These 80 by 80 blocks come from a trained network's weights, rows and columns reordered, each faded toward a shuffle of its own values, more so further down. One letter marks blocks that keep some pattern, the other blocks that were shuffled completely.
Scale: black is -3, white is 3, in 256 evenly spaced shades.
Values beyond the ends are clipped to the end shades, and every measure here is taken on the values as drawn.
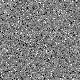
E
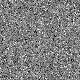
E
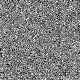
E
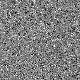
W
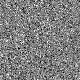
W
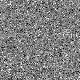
W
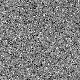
E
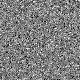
E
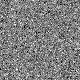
E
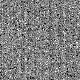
W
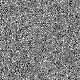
W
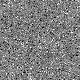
E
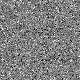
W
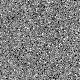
E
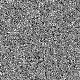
W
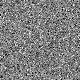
E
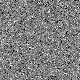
E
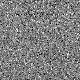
W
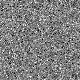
W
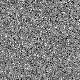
W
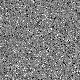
E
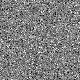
W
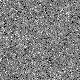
E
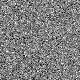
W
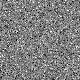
E
